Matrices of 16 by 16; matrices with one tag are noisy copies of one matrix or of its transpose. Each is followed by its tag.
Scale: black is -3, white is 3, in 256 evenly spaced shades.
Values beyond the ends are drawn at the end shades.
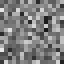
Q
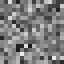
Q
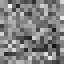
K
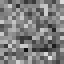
K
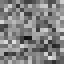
K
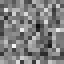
K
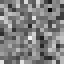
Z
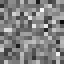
Q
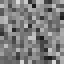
Z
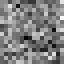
K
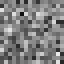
Q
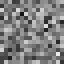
Q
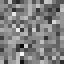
Q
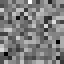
Q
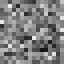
K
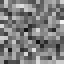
Z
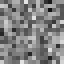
Z
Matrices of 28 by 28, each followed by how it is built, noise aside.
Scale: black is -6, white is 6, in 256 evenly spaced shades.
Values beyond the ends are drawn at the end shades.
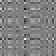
low rank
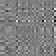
low rank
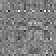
low rank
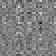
low rank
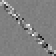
banded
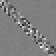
banded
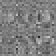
low rank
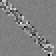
banded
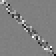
banded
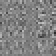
low rank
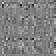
low rank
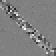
banded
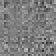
low rank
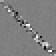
banded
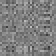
low rank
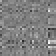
low rank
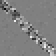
banded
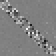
banded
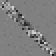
banded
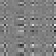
low rank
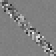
banded
